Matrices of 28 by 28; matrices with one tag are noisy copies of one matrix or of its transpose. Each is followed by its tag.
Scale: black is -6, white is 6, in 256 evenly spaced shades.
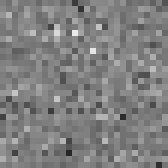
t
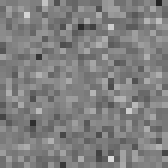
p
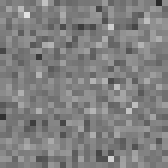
p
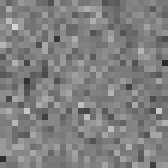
p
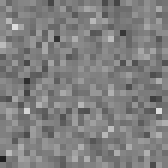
p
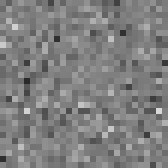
p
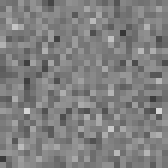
p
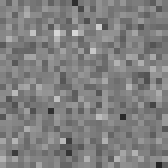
t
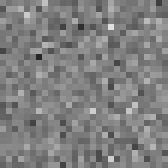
p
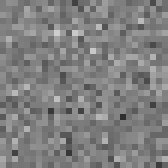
t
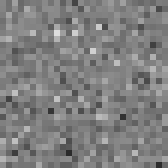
t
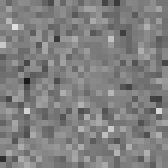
p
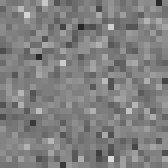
p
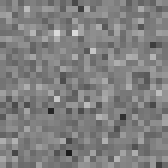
t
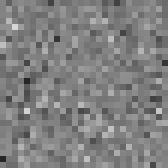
p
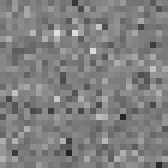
t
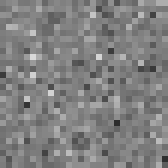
t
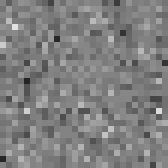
p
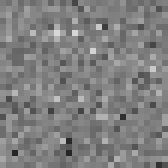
t
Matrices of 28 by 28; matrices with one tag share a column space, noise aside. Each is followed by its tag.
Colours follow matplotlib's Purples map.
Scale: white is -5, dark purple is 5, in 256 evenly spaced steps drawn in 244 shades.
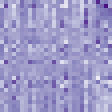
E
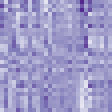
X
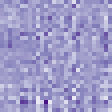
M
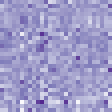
M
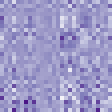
M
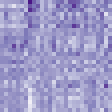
X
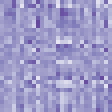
E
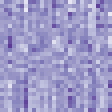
X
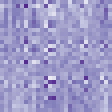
E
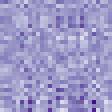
M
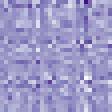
E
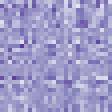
E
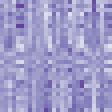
X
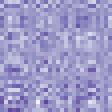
M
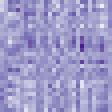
X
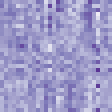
X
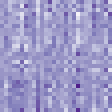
X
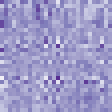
E
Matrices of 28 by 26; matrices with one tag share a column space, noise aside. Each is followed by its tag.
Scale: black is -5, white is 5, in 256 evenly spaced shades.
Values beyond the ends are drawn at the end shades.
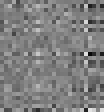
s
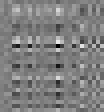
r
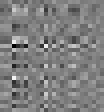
r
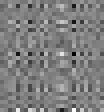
s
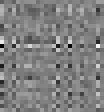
r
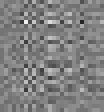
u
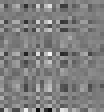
s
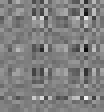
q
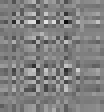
u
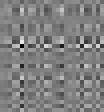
r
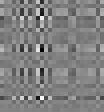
q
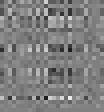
q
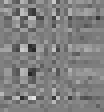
q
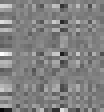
s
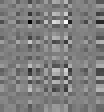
u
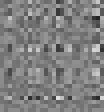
q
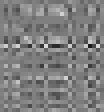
r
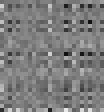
s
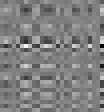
r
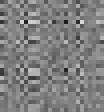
u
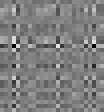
r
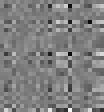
s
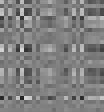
q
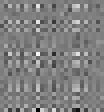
s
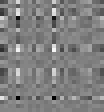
q
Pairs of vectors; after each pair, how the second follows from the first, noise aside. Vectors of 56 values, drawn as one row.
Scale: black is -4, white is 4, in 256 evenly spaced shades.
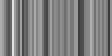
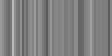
shrunk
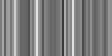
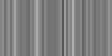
shrunk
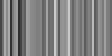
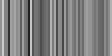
shuffled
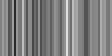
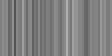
shrunk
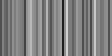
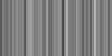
shrunk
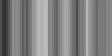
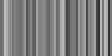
shuffled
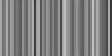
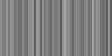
shrunk
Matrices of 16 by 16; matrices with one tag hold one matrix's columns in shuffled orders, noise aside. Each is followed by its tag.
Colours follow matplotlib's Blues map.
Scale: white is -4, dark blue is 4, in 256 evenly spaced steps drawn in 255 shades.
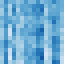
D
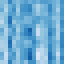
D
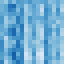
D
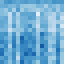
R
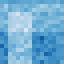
R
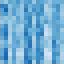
D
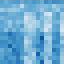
R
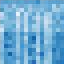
R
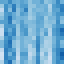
D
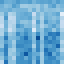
R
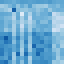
R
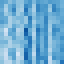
D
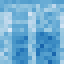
R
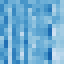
D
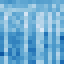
R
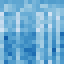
R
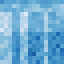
R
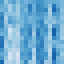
D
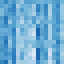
D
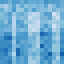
R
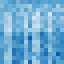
R
